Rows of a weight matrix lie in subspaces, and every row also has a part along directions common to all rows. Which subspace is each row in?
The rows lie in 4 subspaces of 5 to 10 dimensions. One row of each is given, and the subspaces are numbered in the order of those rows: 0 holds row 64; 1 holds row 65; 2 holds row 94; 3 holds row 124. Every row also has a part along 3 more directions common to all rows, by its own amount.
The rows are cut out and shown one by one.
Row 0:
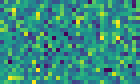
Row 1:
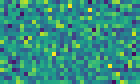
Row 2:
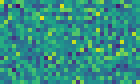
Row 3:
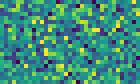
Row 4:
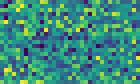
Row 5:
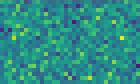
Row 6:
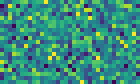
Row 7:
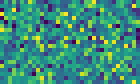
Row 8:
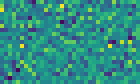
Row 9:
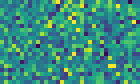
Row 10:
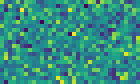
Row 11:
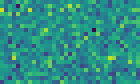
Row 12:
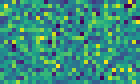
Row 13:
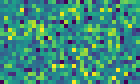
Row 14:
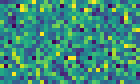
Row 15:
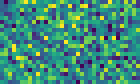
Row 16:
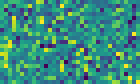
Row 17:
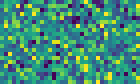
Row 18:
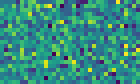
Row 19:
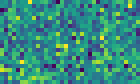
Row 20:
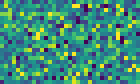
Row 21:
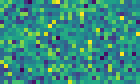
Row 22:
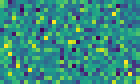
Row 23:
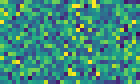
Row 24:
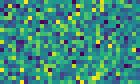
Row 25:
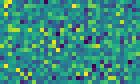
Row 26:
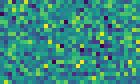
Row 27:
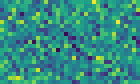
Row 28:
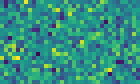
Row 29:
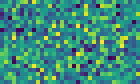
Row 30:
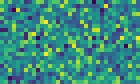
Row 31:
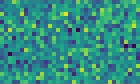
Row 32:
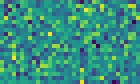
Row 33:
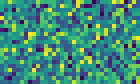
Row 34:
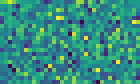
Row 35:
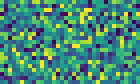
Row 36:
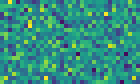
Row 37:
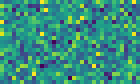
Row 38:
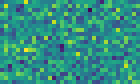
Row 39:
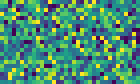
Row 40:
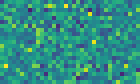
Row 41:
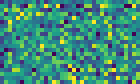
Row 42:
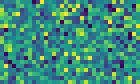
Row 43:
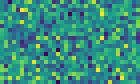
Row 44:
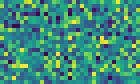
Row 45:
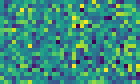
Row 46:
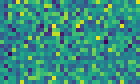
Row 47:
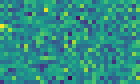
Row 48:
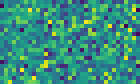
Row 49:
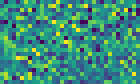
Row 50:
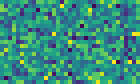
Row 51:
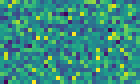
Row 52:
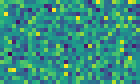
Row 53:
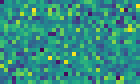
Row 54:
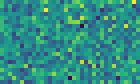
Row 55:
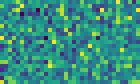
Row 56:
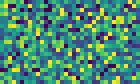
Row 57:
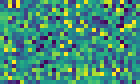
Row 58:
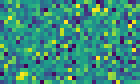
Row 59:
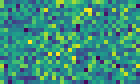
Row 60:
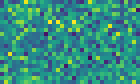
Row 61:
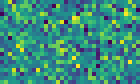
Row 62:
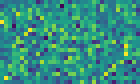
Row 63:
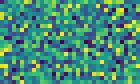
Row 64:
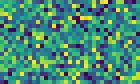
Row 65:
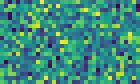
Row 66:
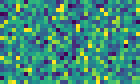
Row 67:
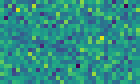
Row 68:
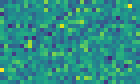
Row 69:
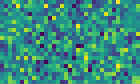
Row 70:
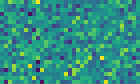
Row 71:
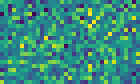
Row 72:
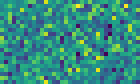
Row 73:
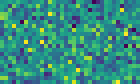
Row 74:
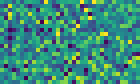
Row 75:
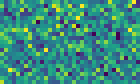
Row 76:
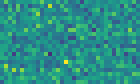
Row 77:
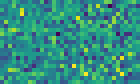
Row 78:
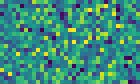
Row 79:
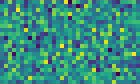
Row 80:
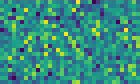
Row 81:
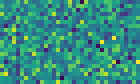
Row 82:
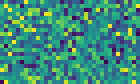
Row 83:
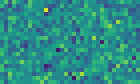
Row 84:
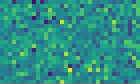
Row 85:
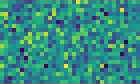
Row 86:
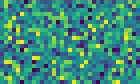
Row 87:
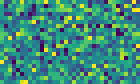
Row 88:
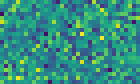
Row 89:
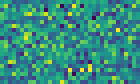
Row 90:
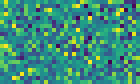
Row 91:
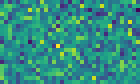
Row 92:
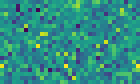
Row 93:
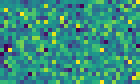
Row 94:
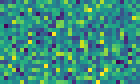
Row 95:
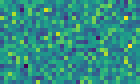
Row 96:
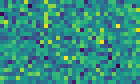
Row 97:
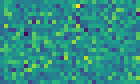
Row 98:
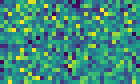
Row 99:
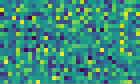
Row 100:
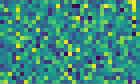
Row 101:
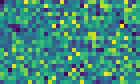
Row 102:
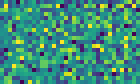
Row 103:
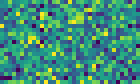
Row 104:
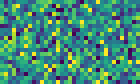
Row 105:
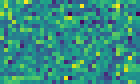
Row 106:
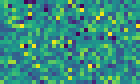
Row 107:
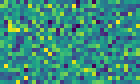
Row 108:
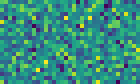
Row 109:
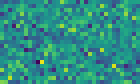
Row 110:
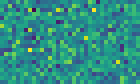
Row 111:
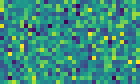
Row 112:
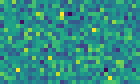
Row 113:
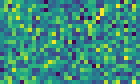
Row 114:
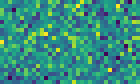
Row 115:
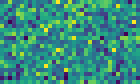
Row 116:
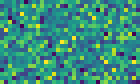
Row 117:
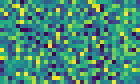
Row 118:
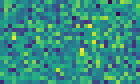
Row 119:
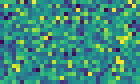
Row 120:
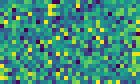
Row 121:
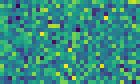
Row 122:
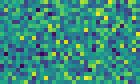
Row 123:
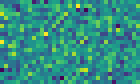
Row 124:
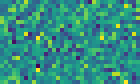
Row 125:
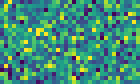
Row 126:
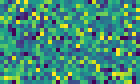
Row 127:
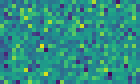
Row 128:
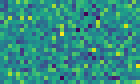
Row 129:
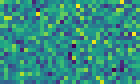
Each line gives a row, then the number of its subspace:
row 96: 3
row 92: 1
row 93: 0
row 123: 2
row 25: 0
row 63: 2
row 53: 1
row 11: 2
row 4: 1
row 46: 0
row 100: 0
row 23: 0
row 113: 1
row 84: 1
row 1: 2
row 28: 2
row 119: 2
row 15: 0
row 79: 2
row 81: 2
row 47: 1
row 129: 2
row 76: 1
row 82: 1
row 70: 1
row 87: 0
